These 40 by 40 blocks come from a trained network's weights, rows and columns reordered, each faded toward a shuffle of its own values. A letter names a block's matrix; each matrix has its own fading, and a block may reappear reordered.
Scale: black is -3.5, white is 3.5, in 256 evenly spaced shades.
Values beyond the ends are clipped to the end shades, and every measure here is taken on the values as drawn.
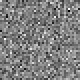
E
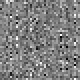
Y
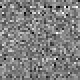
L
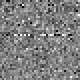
L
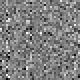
Y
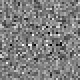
L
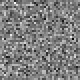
E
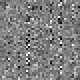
Y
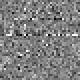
L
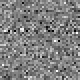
L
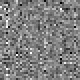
Y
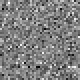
L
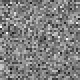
E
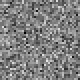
E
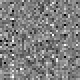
Y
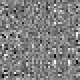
Y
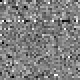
L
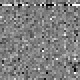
Y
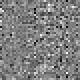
Y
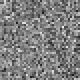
E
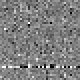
Y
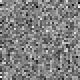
E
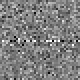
L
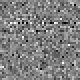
L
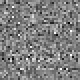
L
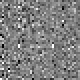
Y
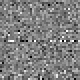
L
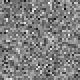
E
